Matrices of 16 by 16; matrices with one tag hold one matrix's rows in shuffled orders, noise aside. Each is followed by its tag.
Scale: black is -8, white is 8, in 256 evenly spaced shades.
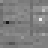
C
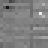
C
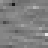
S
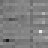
C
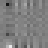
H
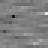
S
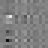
H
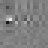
H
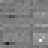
C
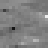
S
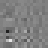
H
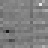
C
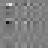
H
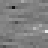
S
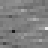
S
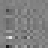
H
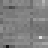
C
